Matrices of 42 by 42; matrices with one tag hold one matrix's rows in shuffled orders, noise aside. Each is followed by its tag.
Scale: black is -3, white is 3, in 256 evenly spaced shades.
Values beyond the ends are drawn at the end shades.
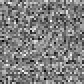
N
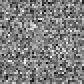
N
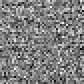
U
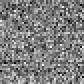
U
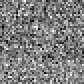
N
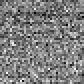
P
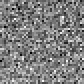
U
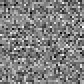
U
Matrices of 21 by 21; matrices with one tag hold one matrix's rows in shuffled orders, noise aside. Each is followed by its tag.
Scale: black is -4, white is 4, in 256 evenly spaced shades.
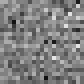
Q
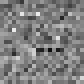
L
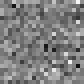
Q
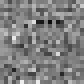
L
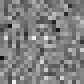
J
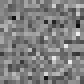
Q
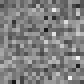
Q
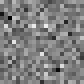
J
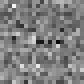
L
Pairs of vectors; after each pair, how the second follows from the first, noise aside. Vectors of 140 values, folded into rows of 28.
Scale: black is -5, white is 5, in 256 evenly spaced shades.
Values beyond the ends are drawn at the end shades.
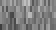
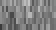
copied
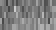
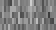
shuffled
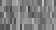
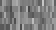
copied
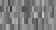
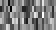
scaled up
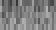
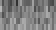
copied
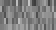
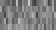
copied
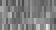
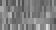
copied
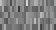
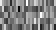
scaled up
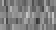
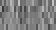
shuffled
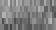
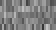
shuffled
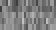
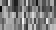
scaled up
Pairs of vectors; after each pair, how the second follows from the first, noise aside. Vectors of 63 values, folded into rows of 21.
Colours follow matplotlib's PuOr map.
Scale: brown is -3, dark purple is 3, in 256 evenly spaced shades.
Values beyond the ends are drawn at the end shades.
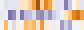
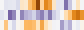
copied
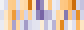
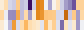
negated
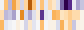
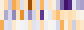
copied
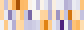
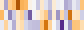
copied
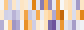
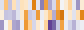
copied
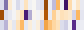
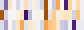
copied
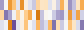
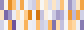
copied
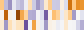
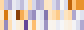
copied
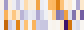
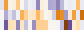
negated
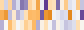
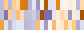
negated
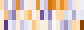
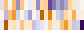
negated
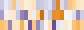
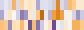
copied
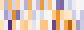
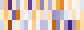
negated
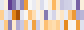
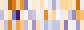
negated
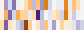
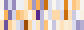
copied
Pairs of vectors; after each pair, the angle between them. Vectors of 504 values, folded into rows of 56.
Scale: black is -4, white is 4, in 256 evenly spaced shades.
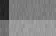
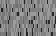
orthogonal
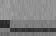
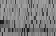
partly aligned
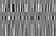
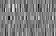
nearly opposite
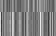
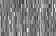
partly aligned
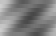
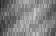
nearly opposite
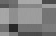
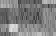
nearly opposite
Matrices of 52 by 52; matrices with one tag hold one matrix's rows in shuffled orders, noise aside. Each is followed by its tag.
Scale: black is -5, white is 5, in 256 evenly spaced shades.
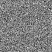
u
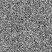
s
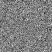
u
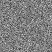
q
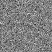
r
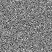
q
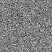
s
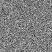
q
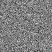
r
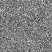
r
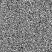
s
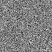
s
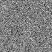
s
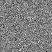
r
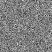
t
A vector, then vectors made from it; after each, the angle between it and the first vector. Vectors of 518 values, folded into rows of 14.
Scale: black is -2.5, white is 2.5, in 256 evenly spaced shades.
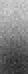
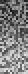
partly opposed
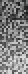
partly opposed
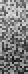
partly aligned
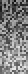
partly opposed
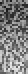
partly opposed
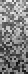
partly aligned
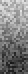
nearly parallel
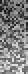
partly opposed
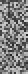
orthogonal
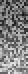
partly opposed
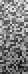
partly aligned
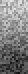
nearly parallel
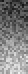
nearly opposite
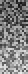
partly opposed
